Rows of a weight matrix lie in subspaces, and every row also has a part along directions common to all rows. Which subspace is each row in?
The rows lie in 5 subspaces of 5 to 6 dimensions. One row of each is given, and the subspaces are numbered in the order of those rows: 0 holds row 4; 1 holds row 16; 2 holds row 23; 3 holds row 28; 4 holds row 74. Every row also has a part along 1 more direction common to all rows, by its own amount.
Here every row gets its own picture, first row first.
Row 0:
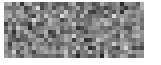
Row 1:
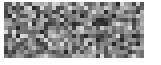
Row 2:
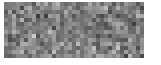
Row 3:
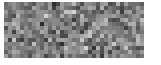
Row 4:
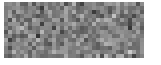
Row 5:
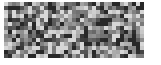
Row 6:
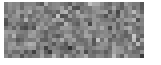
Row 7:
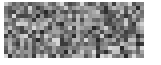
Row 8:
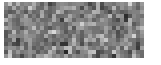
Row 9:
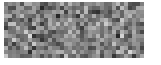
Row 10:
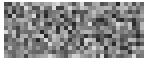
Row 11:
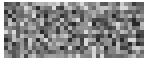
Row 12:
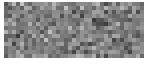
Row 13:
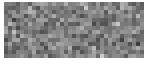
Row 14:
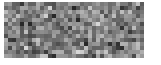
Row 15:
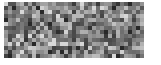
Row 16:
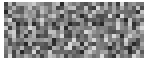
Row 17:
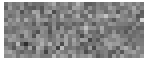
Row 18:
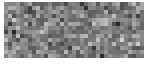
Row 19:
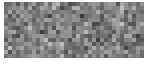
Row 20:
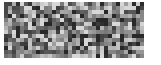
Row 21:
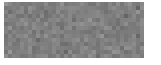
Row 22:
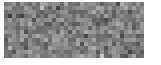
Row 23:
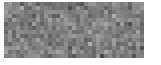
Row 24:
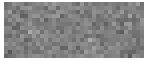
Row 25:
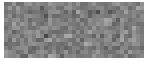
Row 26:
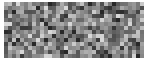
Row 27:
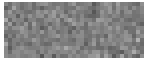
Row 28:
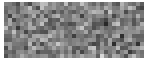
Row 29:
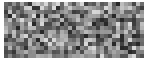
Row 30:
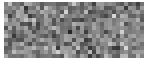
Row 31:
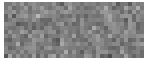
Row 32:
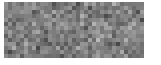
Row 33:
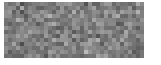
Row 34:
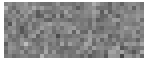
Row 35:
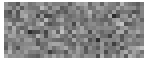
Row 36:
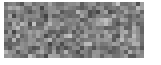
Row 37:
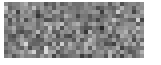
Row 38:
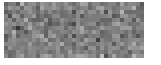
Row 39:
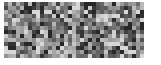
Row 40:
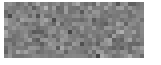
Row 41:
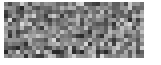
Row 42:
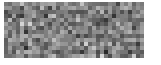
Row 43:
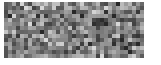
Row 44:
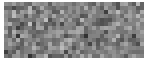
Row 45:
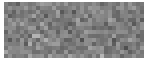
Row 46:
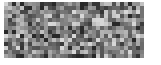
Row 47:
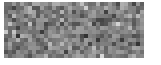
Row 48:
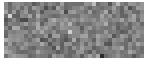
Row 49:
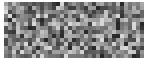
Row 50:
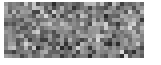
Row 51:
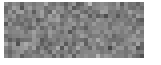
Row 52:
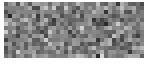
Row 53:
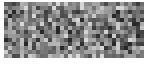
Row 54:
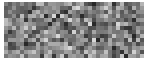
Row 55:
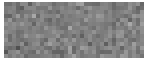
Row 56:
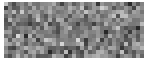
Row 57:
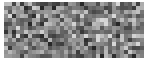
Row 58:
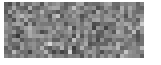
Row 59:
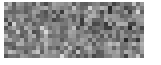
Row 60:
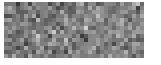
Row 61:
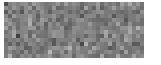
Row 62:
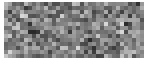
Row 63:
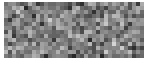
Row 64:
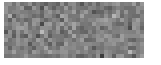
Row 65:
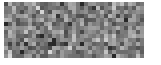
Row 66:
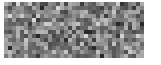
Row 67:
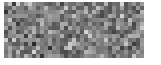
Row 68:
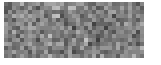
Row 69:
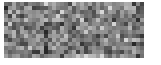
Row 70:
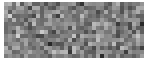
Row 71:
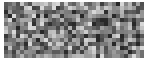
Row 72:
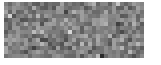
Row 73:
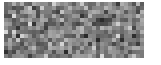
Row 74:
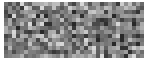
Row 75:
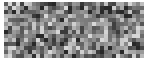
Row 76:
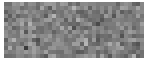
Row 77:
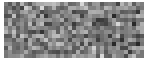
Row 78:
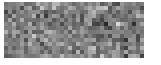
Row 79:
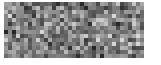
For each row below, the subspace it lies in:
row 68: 2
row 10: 3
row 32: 0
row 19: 2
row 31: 1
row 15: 1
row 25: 3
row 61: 1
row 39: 0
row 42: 2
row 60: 2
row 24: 4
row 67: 1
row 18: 3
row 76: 2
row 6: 0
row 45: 3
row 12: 4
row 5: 3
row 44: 3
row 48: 4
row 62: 4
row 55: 2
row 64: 0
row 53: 3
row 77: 4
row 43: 4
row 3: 2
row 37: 0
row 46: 4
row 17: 0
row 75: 1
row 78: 0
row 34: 0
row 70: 2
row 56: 1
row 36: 3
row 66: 2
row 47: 3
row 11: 3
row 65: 1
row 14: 2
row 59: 0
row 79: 3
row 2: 0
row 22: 2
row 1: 3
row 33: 4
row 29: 4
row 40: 4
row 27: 0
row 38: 4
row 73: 3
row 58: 2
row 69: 0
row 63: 2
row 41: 2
